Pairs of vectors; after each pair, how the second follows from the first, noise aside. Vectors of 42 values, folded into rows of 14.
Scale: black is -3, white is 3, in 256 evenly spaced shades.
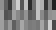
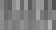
shrunk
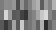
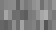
shrunk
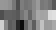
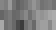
shrunk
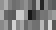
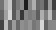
shuffled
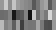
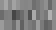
shrunk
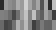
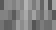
shrunk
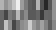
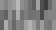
shrunk
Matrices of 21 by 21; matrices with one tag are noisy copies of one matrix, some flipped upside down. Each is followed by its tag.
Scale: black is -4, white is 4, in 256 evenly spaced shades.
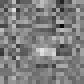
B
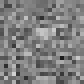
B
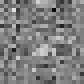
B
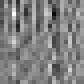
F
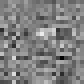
B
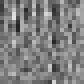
F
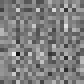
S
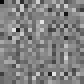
S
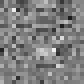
B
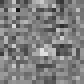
B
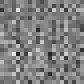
S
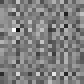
S
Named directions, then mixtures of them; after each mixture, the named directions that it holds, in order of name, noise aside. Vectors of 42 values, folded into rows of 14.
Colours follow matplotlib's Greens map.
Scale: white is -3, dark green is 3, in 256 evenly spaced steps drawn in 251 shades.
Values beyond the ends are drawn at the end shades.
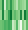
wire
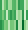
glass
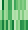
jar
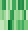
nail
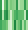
jar, nail, wire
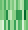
glass, jar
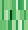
glass, nail, wire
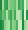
glass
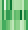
glass, nail, wire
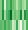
wire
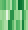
glass, nail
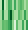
jar, nail, wire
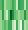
glass, nail, wire
